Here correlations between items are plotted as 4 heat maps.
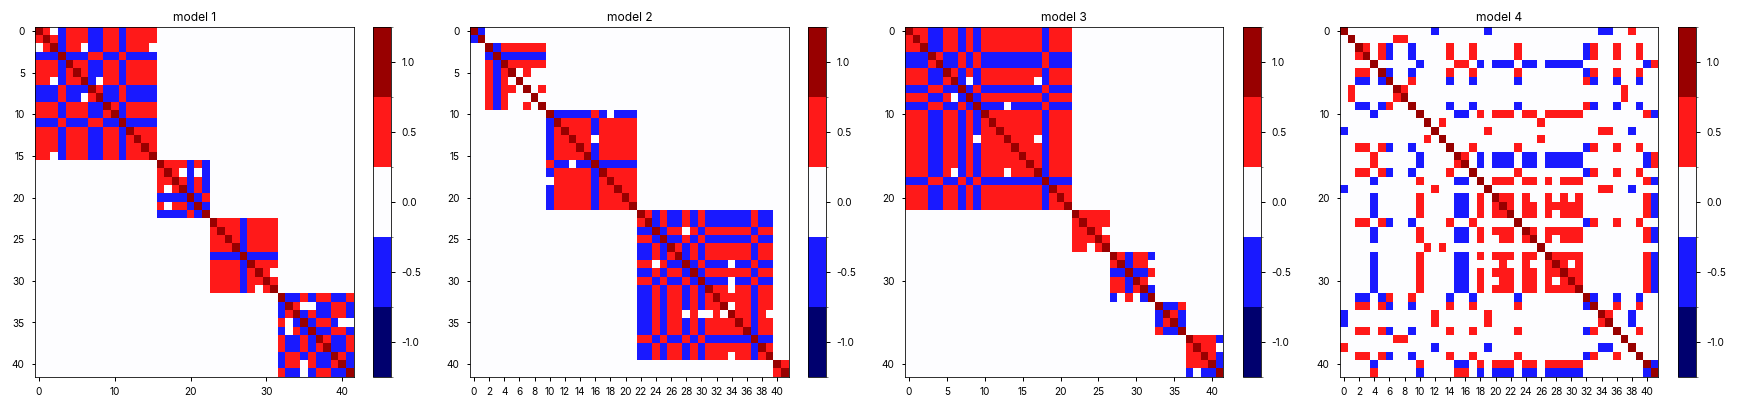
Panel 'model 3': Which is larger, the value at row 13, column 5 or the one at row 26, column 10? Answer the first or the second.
the first
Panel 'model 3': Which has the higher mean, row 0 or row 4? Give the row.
0
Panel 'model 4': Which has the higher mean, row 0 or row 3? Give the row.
3
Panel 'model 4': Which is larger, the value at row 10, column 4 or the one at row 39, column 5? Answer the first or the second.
the second
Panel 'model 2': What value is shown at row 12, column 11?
0.5
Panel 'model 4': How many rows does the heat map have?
42
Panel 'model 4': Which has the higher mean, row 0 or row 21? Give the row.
21
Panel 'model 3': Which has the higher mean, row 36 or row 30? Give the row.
30
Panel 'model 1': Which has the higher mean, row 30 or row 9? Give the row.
9
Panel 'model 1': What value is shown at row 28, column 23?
0.5
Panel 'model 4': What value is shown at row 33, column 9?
-0.5
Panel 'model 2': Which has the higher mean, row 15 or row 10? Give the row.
15
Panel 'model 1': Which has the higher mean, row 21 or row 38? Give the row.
21
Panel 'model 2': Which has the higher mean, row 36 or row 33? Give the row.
36
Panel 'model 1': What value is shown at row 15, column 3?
-0.5
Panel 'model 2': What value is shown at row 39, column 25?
-0.5
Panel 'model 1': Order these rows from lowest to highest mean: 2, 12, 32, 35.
32, 35, 2, 12
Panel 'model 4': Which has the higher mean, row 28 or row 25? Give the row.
25
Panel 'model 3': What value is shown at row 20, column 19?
0.5
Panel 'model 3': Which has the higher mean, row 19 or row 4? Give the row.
19
